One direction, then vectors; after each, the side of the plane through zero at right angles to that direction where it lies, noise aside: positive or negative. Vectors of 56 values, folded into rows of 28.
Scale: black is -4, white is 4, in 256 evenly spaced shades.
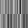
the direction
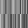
positive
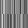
positive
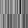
positive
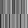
negative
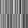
positive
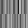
negative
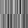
positive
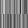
positive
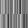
positive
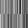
positive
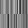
positive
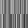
positive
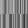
positive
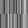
negative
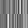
negative
